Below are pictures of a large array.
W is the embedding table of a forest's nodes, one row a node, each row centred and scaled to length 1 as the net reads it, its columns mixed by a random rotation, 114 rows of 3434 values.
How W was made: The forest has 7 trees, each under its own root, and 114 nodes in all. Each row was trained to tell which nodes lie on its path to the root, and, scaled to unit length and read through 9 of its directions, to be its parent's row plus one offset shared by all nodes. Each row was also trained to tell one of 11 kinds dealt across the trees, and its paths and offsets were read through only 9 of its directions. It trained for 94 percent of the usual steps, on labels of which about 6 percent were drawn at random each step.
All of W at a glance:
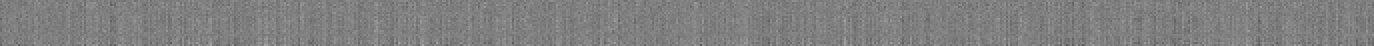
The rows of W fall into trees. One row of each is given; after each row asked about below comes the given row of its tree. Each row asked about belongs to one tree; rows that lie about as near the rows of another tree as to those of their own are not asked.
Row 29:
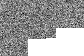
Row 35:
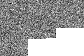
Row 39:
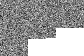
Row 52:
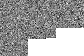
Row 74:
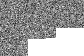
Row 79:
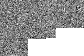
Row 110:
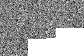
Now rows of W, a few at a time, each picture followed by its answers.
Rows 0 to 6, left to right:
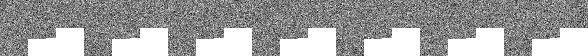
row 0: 110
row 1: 35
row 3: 52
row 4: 39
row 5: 74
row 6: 110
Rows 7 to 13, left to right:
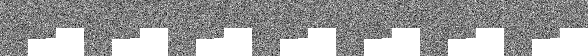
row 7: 79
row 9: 74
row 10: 29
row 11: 29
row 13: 110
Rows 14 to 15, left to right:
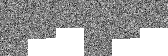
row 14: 74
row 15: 52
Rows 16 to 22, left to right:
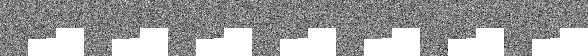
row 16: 52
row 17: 74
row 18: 74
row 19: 74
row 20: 74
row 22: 29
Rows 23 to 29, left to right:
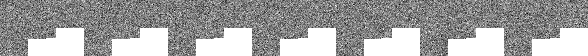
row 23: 110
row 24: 74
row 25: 74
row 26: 52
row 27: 35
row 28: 110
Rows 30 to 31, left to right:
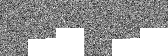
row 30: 39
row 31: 35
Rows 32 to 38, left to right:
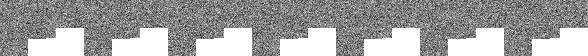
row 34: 79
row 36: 35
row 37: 52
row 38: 52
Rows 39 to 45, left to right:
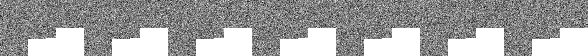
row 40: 52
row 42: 110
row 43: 52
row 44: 74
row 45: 29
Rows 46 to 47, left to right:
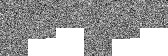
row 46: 74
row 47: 29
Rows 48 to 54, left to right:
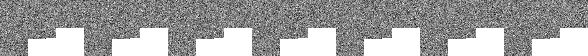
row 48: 29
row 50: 110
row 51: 29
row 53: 29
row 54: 52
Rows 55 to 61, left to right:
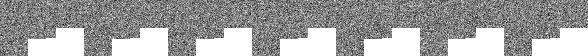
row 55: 74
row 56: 52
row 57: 52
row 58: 110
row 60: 74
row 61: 29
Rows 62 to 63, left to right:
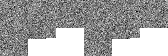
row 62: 29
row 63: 110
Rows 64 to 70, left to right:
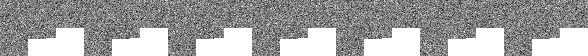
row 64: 52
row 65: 110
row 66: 29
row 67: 52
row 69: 74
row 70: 29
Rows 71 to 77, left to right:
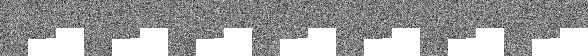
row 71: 52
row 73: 110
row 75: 52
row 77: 74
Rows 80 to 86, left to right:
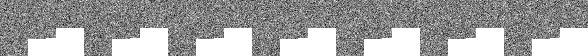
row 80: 74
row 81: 35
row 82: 52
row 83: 110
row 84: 110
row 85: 52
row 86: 74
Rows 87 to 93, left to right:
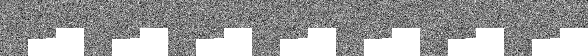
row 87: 39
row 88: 29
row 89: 35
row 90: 79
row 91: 74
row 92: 110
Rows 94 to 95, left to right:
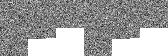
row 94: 35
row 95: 79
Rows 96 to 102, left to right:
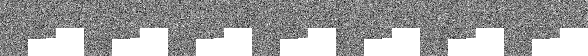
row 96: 52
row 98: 110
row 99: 29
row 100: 29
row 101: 79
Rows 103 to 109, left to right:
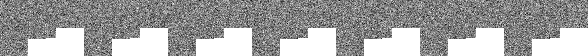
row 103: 79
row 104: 39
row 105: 29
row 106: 29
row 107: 29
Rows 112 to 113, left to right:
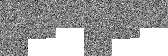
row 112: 79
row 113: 110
